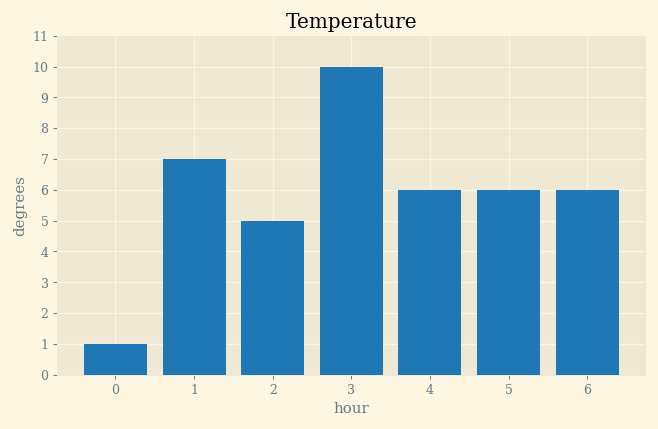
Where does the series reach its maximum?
3
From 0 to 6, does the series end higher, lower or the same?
higher
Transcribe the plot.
Title: Temperature
x-axis: hour, ticks 0 1 2 3 4 5 6
y-axis: degrees, ticks 0 1 2 3 4 5 6 7 8 9 10 11
Values:
1 7 5 10 6 6 6
